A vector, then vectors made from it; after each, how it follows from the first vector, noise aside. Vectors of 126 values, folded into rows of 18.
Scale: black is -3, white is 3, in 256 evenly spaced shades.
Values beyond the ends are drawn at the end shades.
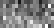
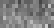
shrunk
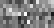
wrapped around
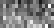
copied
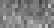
shrunk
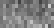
shrunk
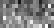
copied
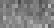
shrunk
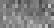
shrunk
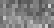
shrunk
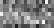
wrapped around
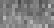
shrunk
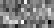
wrapped around
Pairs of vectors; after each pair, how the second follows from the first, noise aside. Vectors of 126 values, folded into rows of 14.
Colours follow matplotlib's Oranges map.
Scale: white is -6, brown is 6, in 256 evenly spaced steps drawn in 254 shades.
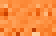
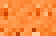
copied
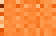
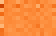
shrunk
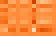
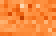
shuffled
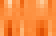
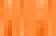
shrunk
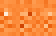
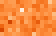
shuffled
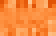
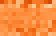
sign-scrambled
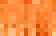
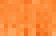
shrunk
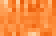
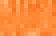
shrunk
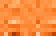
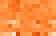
sign-scrambled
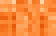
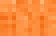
shrunk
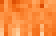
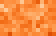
shuffled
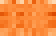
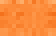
shrunk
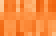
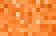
shuffled
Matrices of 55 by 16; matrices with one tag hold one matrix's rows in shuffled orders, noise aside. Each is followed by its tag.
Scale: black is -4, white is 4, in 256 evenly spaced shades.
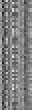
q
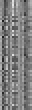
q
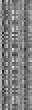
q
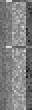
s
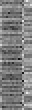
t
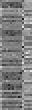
t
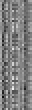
q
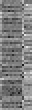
t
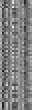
q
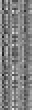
q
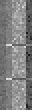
s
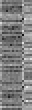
t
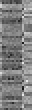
t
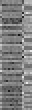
t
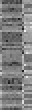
t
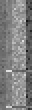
s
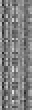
q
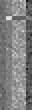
s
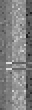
s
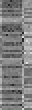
t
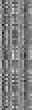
q
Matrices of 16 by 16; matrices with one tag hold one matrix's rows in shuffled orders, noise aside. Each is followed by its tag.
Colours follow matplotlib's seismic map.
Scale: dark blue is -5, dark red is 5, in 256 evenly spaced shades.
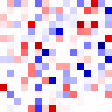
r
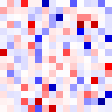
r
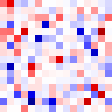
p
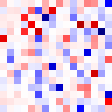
r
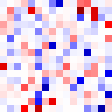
r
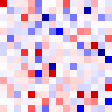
r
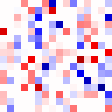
r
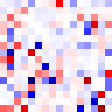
p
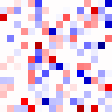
r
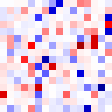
r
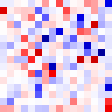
r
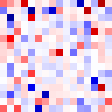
p
